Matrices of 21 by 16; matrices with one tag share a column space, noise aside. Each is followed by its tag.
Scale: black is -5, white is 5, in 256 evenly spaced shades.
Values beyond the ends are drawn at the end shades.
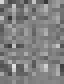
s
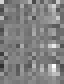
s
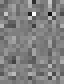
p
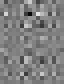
p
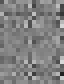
p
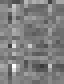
s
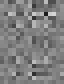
p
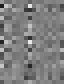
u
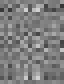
u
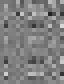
p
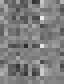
s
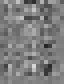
s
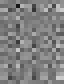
u
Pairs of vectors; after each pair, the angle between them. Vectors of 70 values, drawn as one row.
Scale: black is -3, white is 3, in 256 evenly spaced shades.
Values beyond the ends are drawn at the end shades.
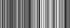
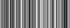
partly aligned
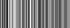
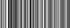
nearly opposite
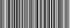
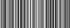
partly opposed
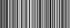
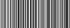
partly opposed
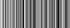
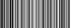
partly opposed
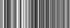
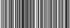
partly opposed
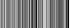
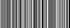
orthogonal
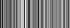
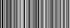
nearly parallel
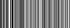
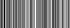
orthogonal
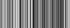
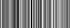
partly opposed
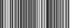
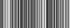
nearly parallel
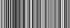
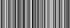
partly aligned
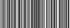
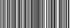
nearly parallel
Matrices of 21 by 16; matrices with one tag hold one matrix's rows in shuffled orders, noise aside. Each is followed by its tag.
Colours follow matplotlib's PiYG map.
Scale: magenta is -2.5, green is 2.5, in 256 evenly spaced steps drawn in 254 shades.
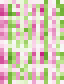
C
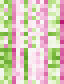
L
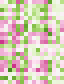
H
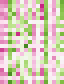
C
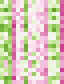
L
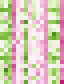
L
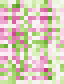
H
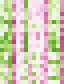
L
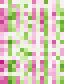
C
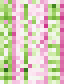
L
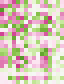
H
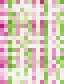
C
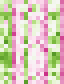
L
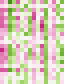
C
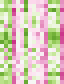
L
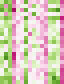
L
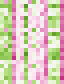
L
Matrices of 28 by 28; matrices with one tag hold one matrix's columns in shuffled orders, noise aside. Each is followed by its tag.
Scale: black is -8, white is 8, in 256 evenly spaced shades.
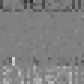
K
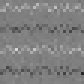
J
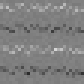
J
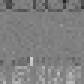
K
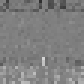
K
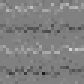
J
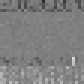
K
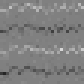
J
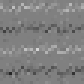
J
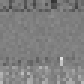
K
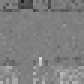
K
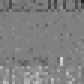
K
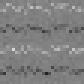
J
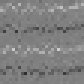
J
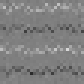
J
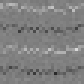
J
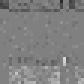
K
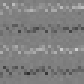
J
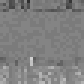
K
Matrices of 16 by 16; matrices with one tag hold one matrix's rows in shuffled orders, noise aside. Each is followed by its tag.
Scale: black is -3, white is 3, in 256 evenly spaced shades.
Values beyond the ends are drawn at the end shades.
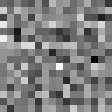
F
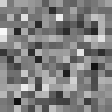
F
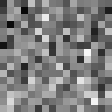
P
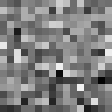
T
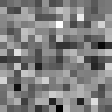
T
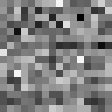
T
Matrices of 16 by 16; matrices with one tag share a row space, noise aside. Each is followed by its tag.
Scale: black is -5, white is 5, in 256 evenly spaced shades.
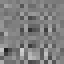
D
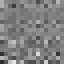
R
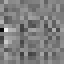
D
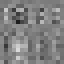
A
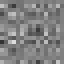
R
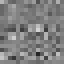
R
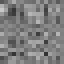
R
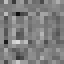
A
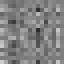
R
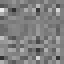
R
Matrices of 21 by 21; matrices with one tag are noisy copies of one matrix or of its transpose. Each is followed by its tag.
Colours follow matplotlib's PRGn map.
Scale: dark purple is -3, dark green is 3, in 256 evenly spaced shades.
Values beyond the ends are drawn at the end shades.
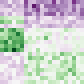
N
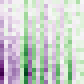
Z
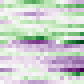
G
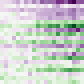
Z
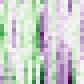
G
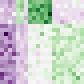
N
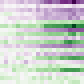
Z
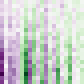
Z
